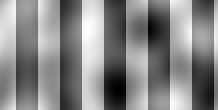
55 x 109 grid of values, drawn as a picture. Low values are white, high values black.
Average level on the scale: 50%. Stripes: upright, repeating 5 times. Lone odd cells: none.
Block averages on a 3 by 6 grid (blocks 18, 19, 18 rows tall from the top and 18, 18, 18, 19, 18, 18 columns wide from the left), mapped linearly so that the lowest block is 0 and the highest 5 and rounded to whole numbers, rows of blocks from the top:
0 2 0 4 4 2
3 3 0 3 4 3
3 3 2 5 2 5
